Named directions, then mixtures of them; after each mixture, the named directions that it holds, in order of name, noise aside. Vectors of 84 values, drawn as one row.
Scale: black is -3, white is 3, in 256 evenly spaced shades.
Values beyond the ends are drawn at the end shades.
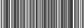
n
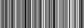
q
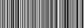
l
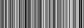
l, n, q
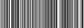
l, n, q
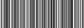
n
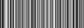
l, n, q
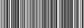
l, n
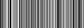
l, n, q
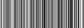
l, n, q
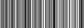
q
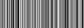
l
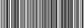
l, n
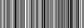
n, q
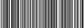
l, n, q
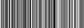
n, q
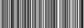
l, q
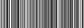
l, n
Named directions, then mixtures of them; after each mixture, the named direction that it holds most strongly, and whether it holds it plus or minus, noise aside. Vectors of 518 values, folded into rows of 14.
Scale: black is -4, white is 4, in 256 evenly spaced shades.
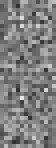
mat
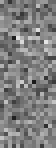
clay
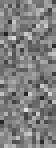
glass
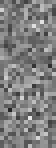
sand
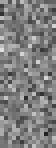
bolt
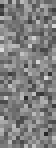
bolt, plus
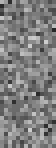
bolt, plus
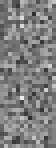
mat, plus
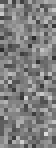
bolt, minus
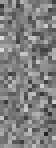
bolt, plus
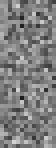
mat, minus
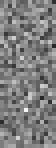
glass, plus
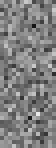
sand, minus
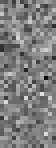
bolt, minus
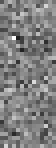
clay, minus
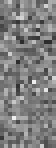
clay, minus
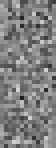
mat, minus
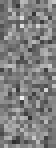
mat, plus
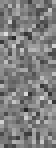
glass, minus
